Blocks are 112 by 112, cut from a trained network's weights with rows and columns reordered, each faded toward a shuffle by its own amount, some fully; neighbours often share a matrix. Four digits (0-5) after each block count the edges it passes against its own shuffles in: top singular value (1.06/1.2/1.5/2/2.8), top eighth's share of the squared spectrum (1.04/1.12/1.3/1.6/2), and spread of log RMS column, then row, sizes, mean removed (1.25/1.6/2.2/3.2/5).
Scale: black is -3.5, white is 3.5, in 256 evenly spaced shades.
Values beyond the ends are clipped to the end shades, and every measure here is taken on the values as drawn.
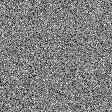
0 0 0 0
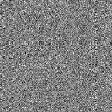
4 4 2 2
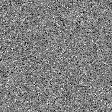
1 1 0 0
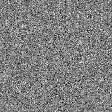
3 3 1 1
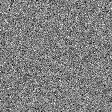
0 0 0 0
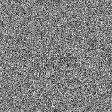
3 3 1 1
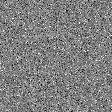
0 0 0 0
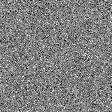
0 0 0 0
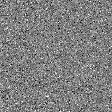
2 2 1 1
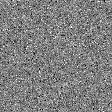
1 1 0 1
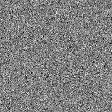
2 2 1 0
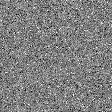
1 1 0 0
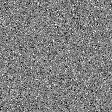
1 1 0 0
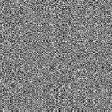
4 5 3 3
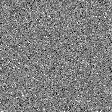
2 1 0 0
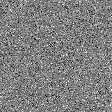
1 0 0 0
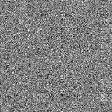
4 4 2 2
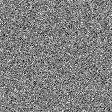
1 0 0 0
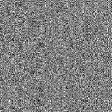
4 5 3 2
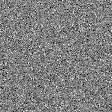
1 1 0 0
